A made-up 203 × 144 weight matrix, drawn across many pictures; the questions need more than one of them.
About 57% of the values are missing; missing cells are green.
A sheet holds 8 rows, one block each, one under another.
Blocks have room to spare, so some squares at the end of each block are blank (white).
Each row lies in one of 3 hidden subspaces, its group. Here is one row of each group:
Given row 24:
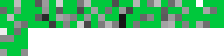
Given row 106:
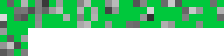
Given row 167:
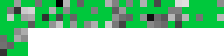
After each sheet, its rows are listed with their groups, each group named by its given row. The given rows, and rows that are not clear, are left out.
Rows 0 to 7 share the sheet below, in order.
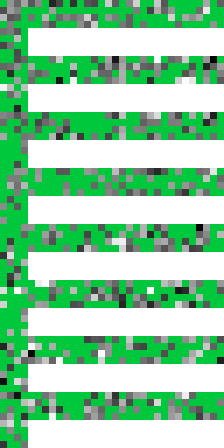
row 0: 106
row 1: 167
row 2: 167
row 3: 167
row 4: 24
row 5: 24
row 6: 106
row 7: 167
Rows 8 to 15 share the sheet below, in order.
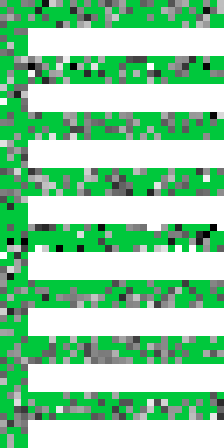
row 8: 106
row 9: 106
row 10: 167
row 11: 106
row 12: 167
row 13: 24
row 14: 106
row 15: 24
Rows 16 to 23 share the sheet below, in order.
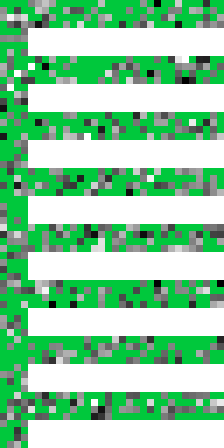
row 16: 167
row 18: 106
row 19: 24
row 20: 106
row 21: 167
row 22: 167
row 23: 106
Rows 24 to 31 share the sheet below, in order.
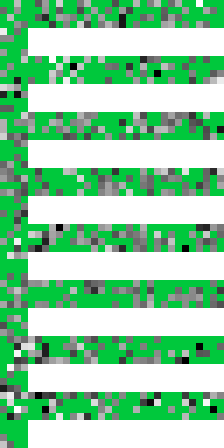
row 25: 106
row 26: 106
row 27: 167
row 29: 106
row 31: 24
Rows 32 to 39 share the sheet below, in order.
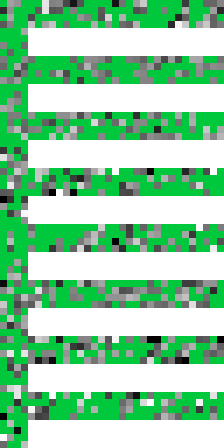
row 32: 106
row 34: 106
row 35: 167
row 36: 24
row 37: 106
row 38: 167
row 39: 106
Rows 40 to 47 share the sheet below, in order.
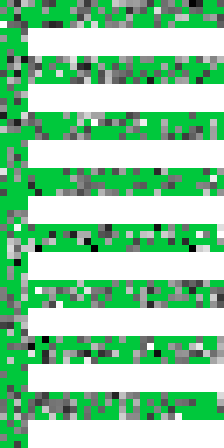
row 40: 106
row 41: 24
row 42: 106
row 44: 106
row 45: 106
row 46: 106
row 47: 167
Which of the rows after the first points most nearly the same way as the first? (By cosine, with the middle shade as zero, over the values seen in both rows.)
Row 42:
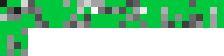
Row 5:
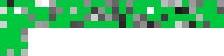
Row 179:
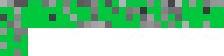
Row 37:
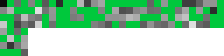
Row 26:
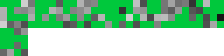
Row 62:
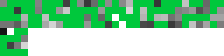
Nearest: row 26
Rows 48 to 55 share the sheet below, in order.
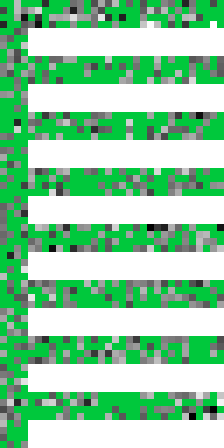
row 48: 24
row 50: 24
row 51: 167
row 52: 167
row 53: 106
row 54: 24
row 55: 24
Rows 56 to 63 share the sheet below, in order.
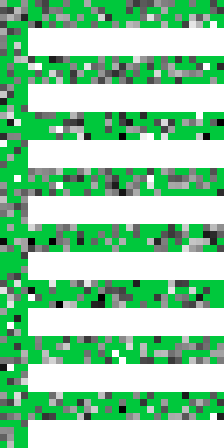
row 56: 24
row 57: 106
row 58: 24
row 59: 24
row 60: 106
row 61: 106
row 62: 24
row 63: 24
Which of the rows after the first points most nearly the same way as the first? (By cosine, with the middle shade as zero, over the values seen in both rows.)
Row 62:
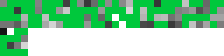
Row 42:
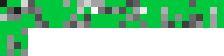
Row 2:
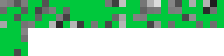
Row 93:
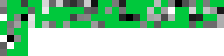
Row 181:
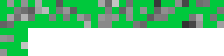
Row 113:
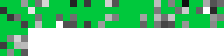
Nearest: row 181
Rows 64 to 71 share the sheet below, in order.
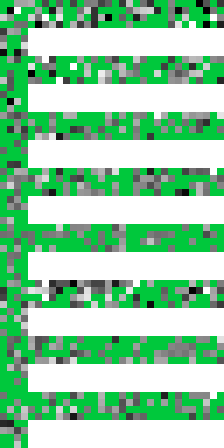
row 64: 24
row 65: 106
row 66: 167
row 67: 167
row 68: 167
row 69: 106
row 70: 167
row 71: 167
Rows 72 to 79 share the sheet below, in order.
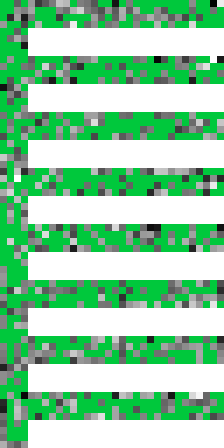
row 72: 167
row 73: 167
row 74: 106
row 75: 24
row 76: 167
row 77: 24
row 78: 167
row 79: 106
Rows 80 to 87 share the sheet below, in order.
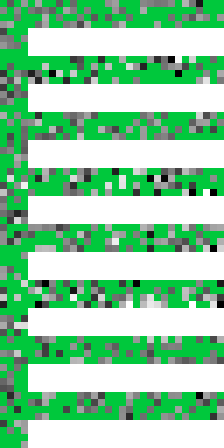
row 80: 24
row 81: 106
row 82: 24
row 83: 24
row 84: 24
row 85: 24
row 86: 167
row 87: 24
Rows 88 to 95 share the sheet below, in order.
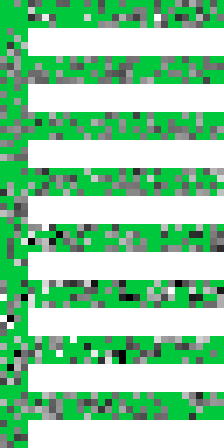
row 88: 106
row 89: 24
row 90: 106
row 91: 106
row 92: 106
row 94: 24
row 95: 24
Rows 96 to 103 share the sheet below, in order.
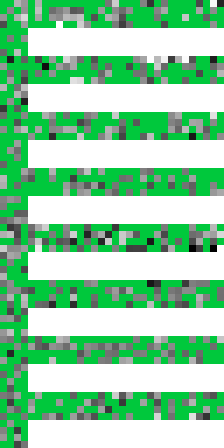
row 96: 167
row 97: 167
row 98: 167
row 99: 106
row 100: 24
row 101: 167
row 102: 167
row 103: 24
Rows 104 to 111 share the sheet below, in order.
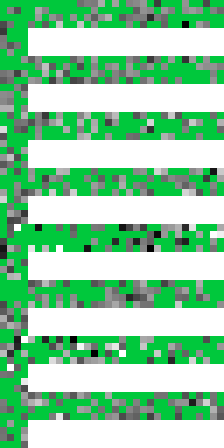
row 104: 167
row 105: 167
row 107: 167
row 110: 24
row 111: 106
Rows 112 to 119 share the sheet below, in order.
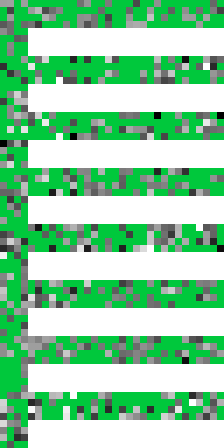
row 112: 24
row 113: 106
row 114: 167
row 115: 167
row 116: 24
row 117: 106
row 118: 167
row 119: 106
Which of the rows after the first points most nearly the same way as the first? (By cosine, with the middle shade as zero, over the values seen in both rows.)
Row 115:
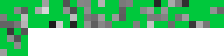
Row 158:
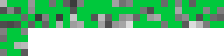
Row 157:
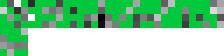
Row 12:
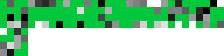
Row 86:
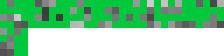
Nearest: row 158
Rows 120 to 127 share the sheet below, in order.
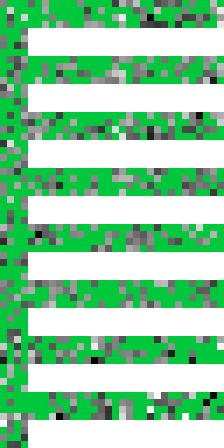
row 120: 24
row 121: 24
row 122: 24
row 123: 24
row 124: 106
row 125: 167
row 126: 106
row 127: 167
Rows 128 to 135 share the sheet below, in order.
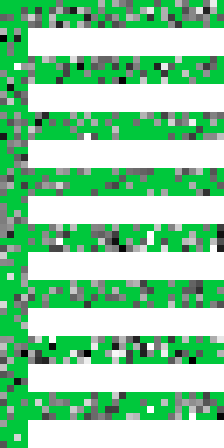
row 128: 106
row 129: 24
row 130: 106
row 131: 24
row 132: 24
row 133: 106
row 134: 106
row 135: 24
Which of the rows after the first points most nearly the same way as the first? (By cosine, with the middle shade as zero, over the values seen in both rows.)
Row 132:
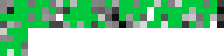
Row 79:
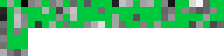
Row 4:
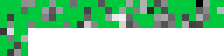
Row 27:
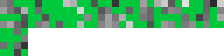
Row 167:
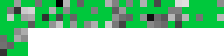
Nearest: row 27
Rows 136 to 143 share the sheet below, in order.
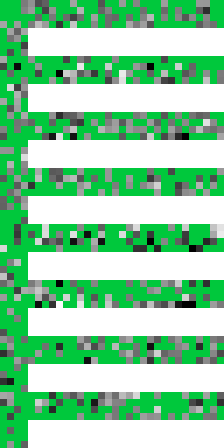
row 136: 167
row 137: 24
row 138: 167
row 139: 106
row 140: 24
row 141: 167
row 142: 106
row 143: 106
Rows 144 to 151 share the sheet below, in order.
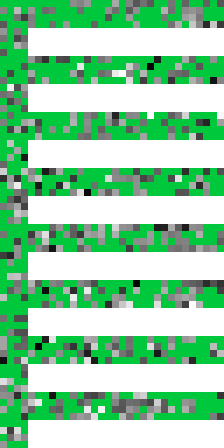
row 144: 24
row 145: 24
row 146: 167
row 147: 24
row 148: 167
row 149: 24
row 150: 106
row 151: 106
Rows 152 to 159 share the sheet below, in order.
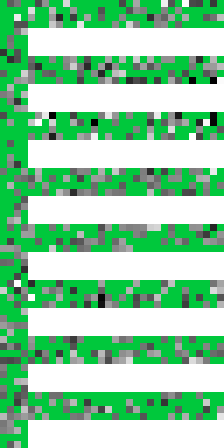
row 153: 24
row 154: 106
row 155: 167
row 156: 167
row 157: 106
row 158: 24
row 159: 24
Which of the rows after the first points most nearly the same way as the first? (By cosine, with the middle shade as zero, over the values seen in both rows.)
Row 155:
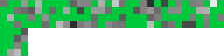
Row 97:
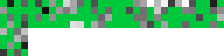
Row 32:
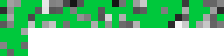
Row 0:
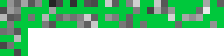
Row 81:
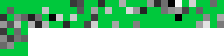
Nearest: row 0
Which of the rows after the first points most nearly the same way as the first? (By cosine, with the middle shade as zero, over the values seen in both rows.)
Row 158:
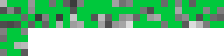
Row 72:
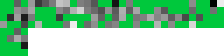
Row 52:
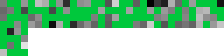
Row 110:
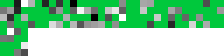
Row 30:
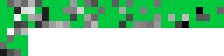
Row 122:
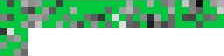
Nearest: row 110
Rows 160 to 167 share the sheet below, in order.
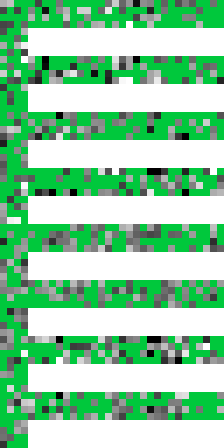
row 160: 24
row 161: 24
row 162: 167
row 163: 167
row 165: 24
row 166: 167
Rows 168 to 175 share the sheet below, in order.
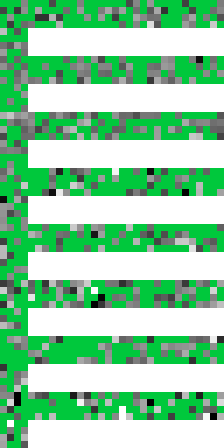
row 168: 24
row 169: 24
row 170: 24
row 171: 167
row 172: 106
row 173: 106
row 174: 167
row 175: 24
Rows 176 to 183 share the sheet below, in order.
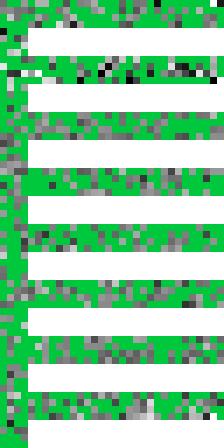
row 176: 167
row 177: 24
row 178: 167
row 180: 167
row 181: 167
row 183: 24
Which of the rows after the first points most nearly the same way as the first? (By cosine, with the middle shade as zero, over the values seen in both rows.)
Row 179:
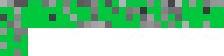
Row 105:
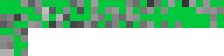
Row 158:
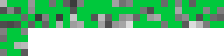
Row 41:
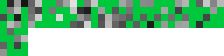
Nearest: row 41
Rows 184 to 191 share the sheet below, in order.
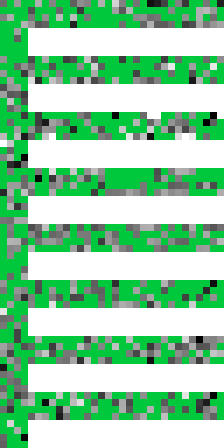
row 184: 167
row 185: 106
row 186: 167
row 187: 106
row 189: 167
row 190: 24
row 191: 167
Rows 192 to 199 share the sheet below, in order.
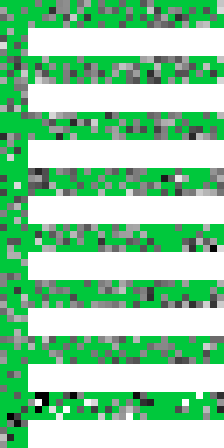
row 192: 106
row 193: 24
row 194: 106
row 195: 24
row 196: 24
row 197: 24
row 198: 106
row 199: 24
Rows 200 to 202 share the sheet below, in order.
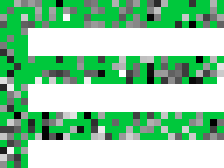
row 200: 167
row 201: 24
